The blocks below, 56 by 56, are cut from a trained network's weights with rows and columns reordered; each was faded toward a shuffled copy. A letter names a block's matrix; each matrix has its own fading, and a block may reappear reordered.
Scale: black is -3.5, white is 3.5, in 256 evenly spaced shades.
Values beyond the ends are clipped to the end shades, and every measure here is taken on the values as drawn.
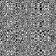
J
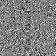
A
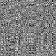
J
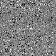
A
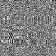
J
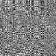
J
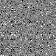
A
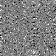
A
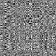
J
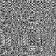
J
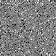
A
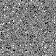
A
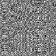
J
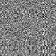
J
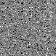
A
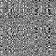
J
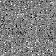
A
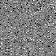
A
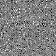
A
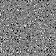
A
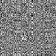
J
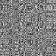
J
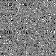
A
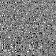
A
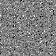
A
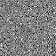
A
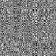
J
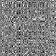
J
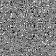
A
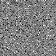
A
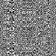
J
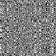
J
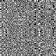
J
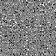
A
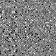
A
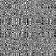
J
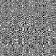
J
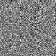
J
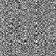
J
